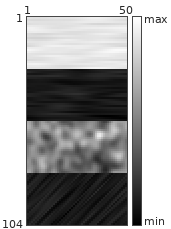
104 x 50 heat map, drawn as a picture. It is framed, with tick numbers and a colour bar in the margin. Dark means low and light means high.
It is made of 4 by 1 panels. Panel 1,1: very high, streaked across, faint in contrast. Panel 2,1: very low, streaked across, faint in contrast. Panel 3,1: middling, blotchy, strong in contrast. Panel 4,1: very low, slanting up to the right, faint in contrast.
